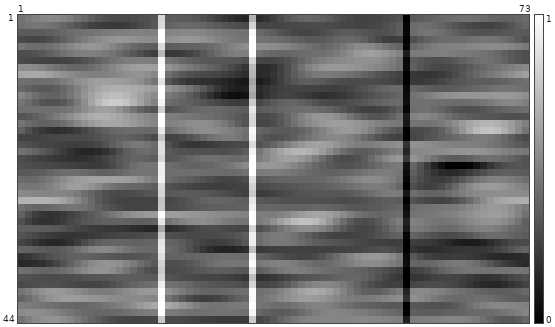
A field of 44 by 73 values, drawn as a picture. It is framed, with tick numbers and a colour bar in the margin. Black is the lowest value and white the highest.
Odd lines: columns 21, 34 and 56. Slope: none. Ninth with the highest average: top left.
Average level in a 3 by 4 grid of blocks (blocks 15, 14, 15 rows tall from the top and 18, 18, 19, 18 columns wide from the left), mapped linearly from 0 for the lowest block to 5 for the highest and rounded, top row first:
5 3 1 2
2 4 4 3
2 3 3 0
